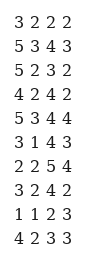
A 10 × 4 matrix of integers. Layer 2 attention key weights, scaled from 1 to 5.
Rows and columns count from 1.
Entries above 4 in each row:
0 1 1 0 1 0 1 0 0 0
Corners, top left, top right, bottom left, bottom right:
3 2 4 3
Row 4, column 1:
4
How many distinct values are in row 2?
3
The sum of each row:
9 15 12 12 16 11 13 11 7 12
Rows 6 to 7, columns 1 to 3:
3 1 4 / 2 2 5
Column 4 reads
2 3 2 2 4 3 4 2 3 3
